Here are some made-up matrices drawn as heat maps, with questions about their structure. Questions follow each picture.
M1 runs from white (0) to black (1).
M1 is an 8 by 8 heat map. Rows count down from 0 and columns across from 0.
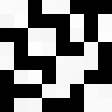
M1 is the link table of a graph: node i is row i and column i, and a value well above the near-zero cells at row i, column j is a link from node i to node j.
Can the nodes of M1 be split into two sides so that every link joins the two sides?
no
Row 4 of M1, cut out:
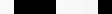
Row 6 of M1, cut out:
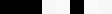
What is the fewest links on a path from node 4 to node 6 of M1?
2
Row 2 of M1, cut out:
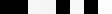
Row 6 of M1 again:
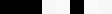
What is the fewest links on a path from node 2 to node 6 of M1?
1
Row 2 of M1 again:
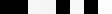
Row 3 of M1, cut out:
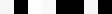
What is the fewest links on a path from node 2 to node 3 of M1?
2
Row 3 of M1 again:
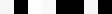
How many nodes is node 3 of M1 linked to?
4
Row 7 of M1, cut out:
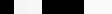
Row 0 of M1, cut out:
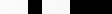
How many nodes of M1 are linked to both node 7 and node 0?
1
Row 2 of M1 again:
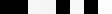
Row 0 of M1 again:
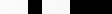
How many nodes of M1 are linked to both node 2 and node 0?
1
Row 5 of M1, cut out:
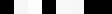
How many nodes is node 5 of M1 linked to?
4
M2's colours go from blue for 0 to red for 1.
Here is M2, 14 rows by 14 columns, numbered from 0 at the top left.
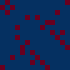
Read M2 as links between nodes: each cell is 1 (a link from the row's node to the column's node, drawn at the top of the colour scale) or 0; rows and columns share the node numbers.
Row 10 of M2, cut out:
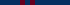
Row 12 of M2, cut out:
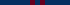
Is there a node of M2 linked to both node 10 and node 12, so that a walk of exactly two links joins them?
yes
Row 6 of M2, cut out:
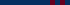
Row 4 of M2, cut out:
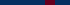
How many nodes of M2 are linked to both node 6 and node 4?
1
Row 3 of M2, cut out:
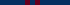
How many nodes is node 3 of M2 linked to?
2
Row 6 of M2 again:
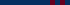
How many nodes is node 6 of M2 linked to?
2
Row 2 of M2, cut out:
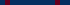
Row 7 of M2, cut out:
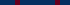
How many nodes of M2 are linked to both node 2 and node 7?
1
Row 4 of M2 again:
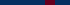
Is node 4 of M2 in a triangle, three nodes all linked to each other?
no
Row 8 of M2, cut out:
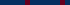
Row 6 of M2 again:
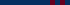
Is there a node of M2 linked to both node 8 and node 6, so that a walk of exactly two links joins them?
yes
